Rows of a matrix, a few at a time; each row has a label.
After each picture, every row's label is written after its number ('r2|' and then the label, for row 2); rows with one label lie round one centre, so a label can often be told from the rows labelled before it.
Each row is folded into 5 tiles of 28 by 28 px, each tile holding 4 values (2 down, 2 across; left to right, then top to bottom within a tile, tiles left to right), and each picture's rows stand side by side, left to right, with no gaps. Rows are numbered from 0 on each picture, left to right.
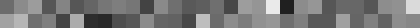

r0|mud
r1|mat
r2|mat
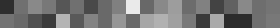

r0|mat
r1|mud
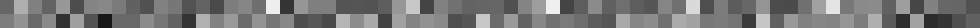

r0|mud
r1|mat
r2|mat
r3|mat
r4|mat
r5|mat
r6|mud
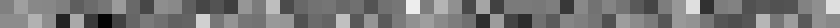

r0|mud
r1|mat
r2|mat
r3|mud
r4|mat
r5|mat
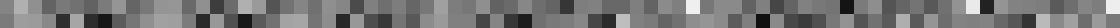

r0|mud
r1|mud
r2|mud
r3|mud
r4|mat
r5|mud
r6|mat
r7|mat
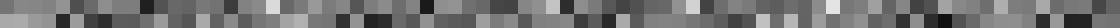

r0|mud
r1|mat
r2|mud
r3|mat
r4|mat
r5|mat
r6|mud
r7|mud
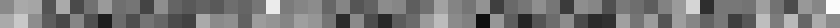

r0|mud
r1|mat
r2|mud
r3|mud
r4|mat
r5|mat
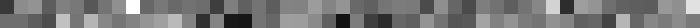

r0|mat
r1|mud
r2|mud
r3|mat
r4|mat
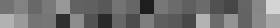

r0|mud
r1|mat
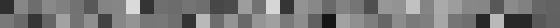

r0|mat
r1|mat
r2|mat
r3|mud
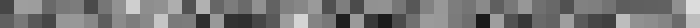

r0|mat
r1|mud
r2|mud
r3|mud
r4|mat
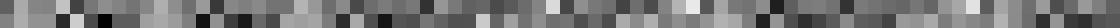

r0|mud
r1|mud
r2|mud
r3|mat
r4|mat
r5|mud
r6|mat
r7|mud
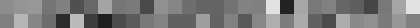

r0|mud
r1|mat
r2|mat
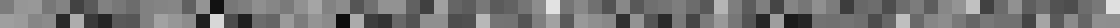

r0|mud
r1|mud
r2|mud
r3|mat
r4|mud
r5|mud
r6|mat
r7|mat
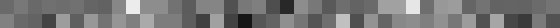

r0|mat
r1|mud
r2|mat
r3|mud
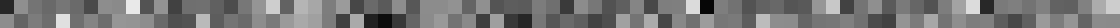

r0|mat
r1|mat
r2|mud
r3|mud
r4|mat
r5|mat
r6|mat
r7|mat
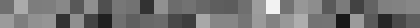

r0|mud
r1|mat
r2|mud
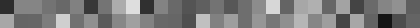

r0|mat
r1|mat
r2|mud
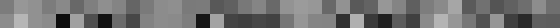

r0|mud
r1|mud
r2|mud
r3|mud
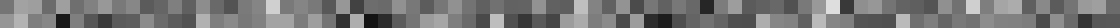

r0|mud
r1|mat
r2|mud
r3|mud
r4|mud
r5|mat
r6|mat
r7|mud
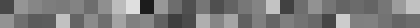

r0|mat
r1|mat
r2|mat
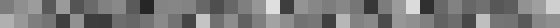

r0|mud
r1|mat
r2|mat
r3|mat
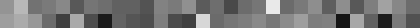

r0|mud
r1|mat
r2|mud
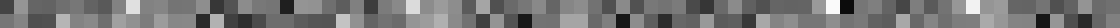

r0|mat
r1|mud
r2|mat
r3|mud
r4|mud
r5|mat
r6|mat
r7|mud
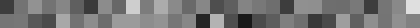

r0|mat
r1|mud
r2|mat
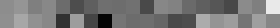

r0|mud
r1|mat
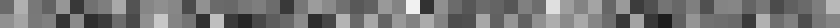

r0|mud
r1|mud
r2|mat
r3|mat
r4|mud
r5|mat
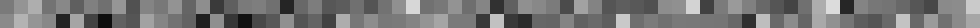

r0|mud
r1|mud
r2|mat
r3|mud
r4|mat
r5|mat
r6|mat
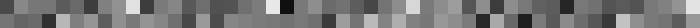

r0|mat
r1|mat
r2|mat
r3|mud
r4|mat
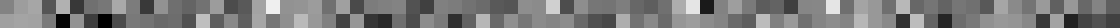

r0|mud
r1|mat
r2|mud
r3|mat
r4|mat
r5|mat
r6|mud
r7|mud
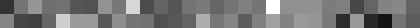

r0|mat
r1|mat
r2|mud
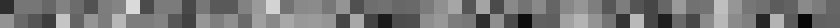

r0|mat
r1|mat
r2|mud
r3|mud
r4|mud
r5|mud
